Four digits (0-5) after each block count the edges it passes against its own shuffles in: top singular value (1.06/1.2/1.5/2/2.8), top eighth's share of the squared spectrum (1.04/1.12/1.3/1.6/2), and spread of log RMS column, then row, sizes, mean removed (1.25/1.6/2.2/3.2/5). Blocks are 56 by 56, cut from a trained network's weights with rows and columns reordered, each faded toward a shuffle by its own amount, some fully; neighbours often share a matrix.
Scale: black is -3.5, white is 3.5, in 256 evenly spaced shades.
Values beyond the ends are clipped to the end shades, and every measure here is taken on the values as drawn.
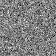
1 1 0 0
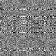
4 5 1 3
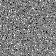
0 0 0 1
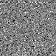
2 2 0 1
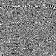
3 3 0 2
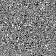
2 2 0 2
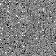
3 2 1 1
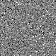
1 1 0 0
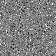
0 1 0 0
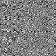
3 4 2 2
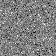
0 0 0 0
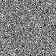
1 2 1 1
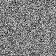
0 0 0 0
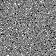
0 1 0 0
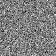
2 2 0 0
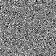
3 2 0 1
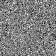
0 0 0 0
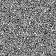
0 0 0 0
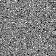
2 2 0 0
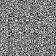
3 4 0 2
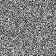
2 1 0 0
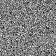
1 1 0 0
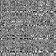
4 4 1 3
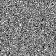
1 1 0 0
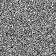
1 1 0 0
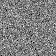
0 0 0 0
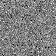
0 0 0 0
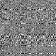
4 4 1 3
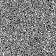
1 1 0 0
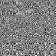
4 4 1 3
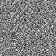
3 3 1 0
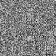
3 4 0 1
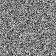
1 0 0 0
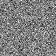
1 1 0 0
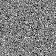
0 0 0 0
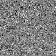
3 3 0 2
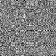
4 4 0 2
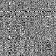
4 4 1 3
